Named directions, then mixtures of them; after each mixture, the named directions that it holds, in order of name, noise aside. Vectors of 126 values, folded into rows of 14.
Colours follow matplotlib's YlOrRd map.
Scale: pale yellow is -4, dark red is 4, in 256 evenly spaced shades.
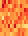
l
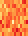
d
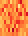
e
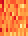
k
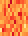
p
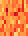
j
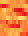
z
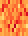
e, l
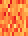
k, l, p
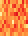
d, j, l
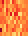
j, k, p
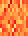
e, l, p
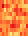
k, z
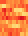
z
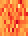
e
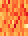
e, j, l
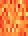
e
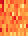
k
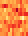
e, z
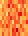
d, e, p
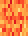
p, z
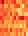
e, k, z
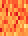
j, k, l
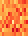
d, e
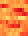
z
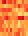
e, l, z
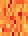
p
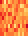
k, l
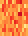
e, l, p
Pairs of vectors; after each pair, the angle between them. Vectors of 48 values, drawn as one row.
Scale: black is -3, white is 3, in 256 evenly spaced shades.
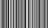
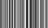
nearly opposite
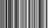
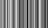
nearly opposite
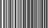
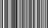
partly opposed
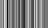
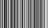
partly opposed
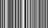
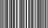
partly opposed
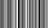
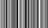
nearly opposite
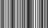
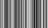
nearly opposite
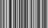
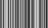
orthogonal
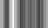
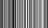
partly opposed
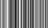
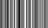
partly opposed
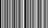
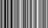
orthogonal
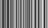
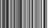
partly aligned
